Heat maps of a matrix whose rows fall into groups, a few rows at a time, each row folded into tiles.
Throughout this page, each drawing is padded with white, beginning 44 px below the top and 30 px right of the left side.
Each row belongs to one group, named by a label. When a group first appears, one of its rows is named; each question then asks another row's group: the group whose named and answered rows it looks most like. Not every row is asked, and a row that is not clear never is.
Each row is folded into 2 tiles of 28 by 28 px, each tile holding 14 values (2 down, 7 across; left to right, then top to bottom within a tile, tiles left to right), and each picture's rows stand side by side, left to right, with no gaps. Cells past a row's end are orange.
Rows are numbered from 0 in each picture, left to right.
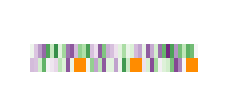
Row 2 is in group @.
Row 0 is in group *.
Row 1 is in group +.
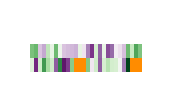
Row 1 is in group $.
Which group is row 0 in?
*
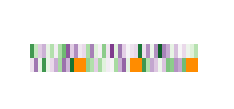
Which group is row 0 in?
*
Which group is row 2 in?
$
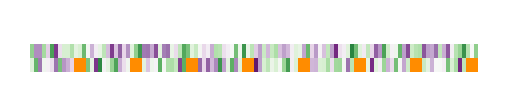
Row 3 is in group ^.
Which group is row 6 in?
*
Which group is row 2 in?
$
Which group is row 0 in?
@
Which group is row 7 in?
$
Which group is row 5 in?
$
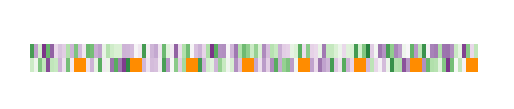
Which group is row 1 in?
*
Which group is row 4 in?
^
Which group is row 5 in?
^
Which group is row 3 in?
$
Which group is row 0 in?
+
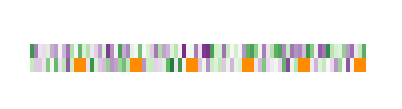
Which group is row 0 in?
$
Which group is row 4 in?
*
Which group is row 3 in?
@
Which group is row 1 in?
+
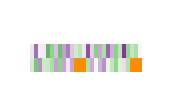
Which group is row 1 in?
$
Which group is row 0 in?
@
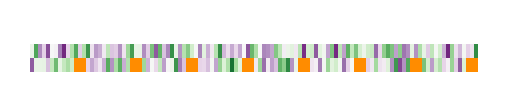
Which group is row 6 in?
*
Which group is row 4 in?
^
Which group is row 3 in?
^
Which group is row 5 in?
@
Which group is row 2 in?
$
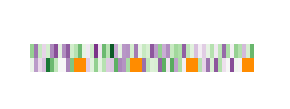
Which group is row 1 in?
*
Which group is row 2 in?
+
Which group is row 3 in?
@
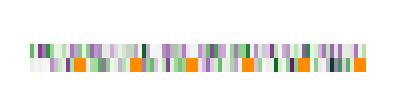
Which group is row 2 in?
+
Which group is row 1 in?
+
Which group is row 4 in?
^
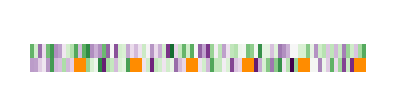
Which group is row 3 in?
@
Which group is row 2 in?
@
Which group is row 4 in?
^
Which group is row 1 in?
+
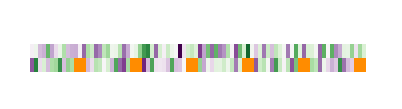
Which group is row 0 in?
+
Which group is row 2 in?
*
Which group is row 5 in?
@
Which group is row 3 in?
$
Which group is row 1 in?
*
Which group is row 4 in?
^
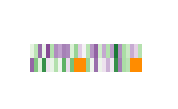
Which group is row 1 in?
@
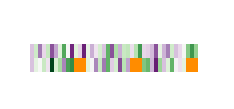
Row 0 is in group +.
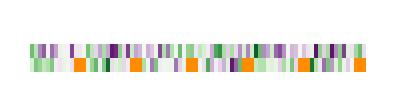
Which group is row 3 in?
*
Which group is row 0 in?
+
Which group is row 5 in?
$
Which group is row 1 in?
+
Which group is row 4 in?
+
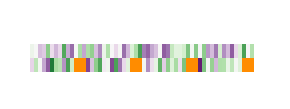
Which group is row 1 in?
*
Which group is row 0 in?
+
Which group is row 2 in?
$
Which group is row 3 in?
^
